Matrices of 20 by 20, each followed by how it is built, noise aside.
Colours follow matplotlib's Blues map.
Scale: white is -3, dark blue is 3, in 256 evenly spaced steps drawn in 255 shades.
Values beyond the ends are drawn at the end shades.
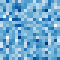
low rank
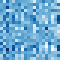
low rank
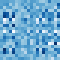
low rank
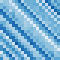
Toeplitz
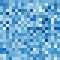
low rank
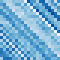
Toeplitz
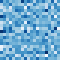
low rank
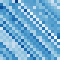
Toeplitz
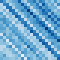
Toeplitz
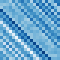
Toeplitz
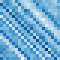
Toeplitz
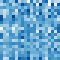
low rank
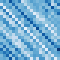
Toeplitz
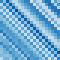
Toeplitz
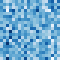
low rank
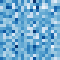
low rank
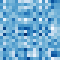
low rank
